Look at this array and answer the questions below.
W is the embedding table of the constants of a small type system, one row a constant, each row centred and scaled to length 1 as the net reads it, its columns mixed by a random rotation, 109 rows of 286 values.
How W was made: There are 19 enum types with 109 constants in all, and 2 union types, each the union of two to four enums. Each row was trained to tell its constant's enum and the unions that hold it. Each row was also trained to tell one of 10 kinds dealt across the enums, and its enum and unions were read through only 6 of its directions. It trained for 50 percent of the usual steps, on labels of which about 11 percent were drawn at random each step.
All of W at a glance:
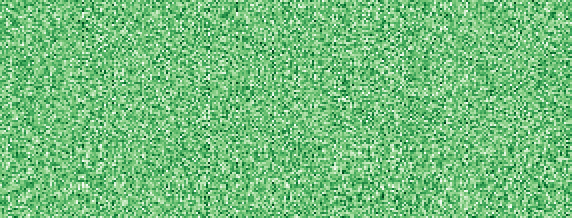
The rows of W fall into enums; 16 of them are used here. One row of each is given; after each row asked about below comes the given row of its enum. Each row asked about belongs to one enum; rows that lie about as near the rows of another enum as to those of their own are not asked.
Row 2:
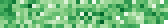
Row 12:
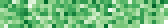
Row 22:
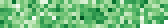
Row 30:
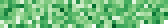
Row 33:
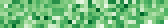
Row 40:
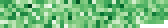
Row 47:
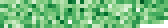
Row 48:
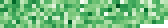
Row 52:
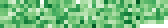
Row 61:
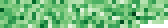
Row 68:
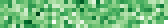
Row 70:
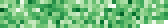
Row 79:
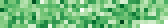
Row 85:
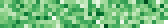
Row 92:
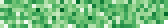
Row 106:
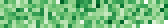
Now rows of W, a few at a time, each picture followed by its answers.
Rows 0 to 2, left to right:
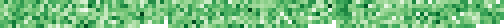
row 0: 79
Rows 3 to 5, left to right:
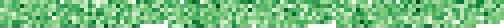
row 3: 85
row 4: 47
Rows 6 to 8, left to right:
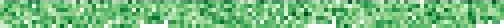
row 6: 33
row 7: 33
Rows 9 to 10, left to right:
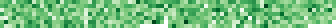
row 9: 52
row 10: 106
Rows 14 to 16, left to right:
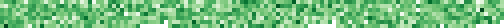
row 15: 40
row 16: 79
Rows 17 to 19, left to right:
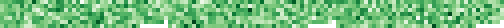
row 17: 48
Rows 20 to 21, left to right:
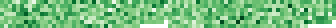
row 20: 12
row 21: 33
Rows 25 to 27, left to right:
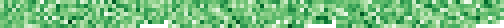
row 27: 12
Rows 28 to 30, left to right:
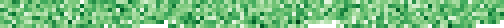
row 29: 40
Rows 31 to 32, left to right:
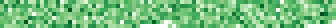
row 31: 85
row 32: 12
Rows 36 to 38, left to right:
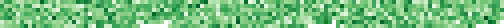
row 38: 52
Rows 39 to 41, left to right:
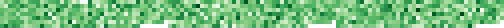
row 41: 47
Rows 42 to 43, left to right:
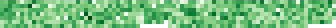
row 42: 2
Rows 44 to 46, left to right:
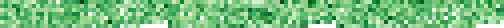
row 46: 106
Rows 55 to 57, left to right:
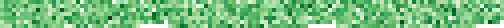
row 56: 22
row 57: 30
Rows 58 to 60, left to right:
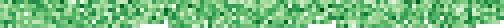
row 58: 33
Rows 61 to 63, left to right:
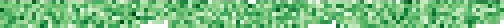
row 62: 48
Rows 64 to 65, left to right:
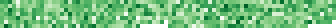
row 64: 40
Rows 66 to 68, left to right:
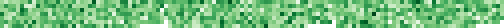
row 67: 79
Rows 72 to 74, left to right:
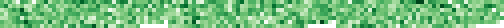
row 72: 106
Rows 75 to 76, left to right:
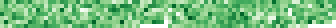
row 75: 79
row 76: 12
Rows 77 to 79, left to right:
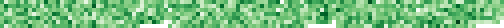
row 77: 52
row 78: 12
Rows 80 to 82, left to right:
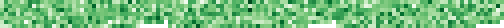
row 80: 33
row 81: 47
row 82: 30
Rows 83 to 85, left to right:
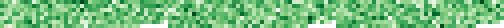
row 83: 47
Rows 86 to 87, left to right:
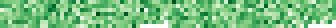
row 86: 47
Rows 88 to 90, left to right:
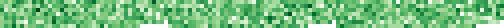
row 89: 22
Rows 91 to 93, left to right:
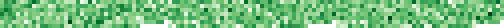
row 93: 92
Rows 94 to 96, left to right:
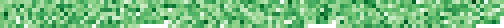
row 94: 30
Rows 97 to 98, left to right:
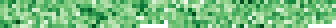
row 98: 106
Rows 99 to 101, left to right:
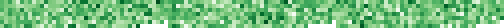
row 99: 106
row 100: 40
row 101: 40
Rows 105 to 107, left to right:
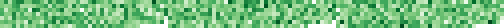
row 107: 52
